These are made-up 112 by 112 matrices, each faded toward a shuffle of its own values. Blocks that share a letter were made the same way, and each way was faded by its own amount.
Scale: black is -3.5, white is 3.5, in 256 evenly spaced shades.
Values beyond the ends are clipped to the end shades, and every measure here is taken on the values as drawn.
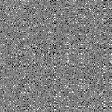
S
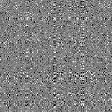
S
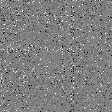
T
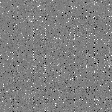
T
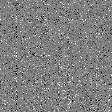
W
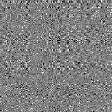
S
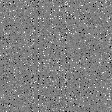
T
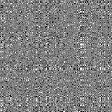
S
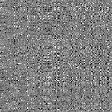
S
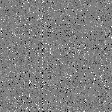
T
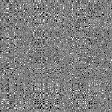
S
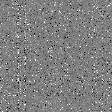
T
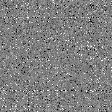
W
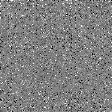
W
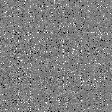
W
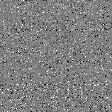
W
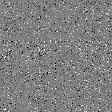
T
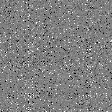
T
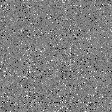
W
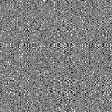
S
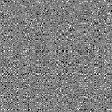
S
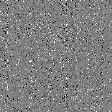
T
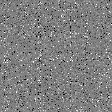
T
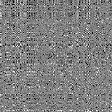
S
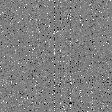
T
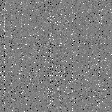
T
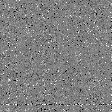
W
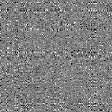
S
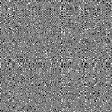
S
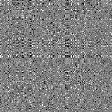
S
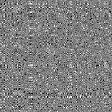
S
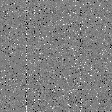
T
